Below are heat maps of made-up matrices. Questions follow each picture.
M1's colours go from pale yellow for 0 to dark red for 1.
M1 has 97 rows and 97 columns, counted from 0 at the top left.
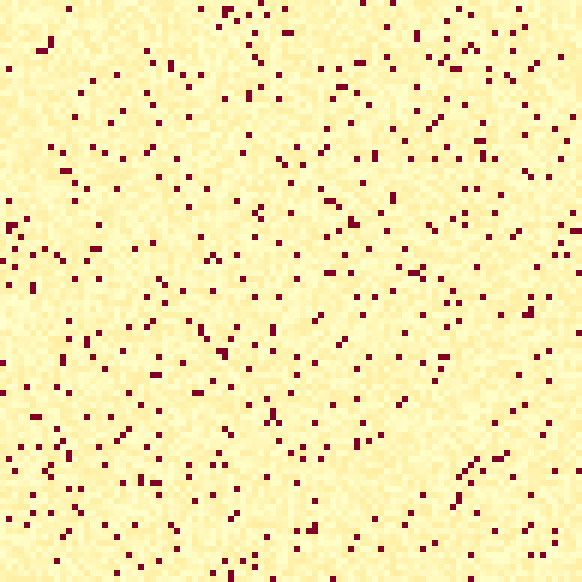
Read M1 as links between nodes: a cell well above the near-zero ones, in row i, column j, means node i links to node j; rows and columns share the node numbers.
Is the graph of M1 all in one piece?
yes
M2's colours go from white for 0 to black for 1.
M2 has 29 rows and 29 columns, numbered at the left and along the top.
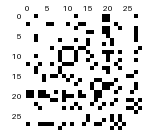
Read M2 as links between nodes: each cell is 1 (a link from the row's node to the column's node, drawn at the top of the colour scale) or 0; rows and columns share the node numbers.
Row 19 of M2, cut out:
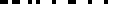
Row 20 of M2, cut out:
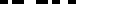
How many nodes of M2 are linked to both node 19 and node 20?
8
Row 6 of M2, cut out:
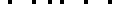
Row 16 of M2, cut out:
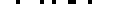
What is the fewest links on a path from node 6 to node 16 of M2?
3
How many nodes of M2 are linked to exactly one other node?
1
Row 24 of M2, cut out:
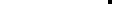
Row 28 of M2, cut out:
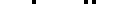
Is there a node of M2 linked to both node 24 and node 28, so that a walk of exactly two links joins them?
no
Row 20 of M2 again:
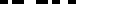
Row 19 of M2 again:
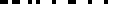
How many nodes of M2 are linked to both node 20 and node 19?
8
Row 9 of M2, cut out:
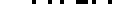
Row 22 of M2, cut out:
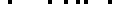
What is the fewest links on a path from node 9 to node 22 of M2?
2
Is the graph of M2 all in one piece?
yes
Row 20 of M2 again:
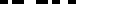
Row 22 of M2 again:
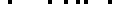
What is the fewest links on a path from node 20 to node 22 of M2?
3
